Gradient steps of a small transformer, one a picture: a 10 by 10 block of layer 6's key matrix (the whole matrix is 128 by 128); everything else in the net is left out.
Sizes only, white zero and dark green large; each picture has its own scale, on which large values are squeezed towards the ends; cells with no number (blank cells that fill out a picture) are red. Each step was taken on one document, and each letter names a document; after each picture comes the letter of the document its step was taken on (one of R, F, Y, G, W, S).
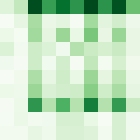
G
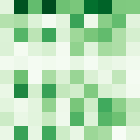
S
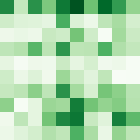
G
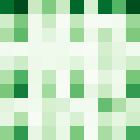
S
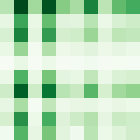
S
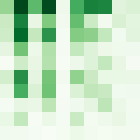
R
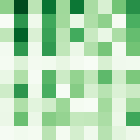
R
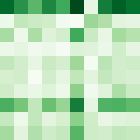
G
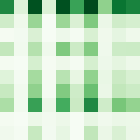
G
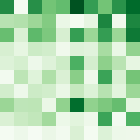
R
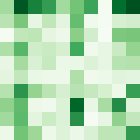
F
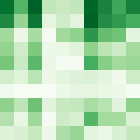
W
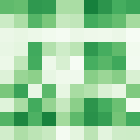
F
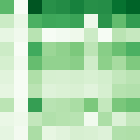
W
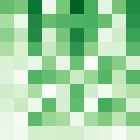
R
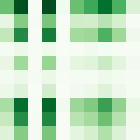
S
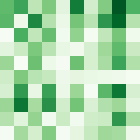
F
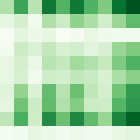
F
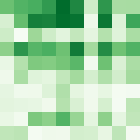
W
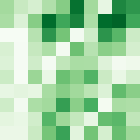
R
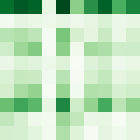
G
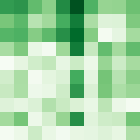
R
